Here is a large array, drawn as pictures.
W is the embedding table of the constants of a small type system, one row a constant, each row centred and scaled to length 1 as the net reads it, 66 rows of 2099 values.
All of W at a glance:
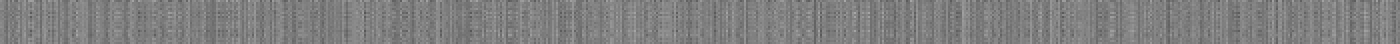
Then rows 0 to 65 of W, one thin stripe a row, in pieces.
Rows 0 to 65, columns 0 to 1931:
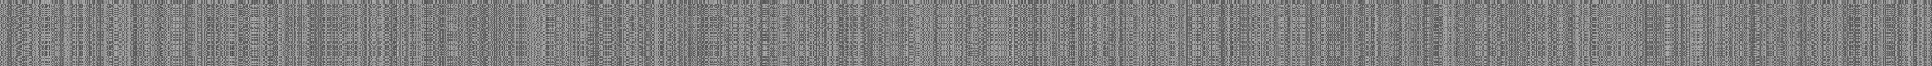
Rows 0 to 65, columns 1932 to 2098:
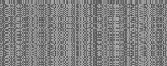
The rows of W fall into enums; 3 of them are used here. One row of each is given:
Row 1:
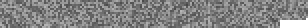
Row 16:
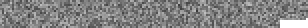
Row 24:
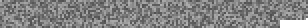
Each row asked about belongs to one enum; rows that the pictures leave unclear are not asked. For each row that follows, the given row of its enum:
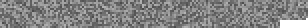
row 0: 1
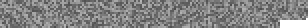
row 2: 1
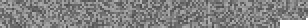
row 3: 1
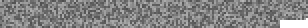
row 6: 24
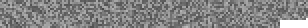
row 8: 1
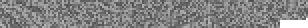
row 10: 1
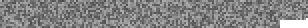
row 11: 24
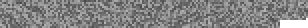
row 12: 1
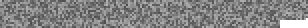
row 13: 24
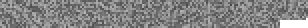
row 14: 1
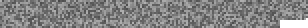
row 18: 24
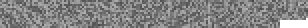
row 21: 1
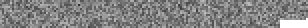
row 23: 16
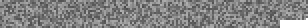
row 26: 24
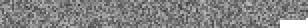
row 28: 16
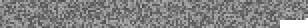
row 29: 24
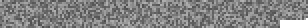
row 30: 24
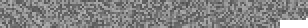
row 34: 1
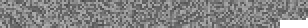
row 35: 1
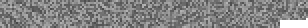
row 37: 1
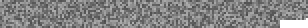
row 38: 24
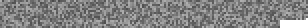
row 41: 24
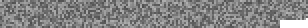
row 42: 24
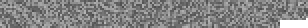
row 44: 1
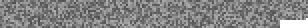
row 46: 24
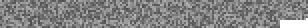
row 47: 24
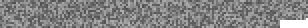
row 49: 24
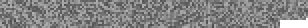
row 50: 1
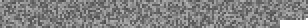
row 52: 24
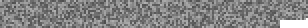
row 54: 24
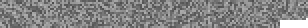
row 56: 1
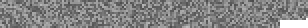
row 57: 1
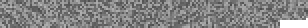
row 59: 1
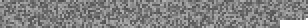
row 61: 24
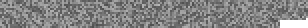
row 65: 1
